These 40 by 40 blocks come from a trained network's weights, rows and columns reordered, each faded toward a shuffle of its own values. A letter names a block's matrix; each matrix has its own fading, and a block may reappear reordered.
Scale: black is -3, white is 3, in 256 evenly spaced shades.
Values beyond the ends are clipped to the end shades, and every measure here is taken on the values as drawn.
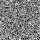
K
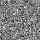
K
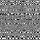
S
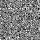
K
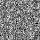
K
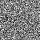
K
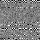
S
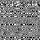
S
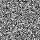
K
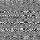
S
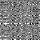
S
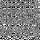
S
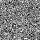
K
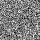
K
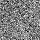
K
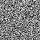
K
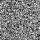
K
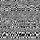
S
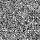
K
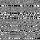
S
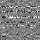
S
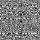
S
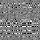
S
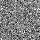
K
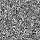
K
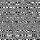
S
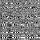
S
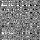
S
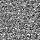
K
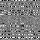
S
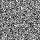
K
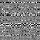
S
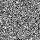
K
